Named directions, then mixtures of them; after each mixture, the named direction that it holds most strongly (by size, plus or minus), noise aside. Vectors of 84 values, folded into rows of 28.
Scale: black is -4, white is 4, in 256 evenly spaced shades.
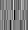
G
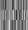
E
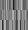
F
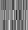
E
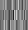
E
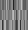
F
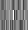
E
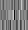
G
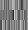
F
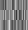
E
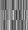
E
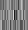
G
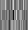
E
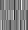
G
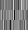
G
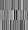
G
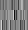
G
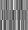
F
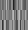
F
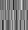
F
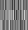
E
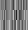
E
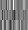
F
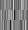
G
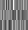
F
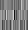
G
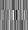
E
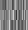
E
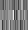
F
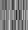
E
